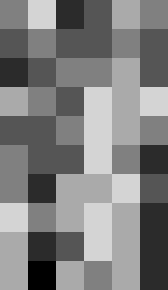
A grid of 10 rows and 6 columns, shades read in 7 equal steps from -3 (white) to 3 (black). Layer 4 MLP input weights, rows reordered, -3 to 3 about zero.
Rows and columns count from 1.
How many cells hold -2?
9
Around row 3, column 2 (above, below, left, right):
0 0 2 0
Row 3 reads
2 1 0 0 -1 1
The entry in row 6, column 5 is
0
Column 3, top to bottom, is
2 1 0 1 0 1 -1 -1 1 -1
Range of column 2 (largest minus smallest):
5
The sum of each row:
0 4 3 -5 -1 2 -1 -4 1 2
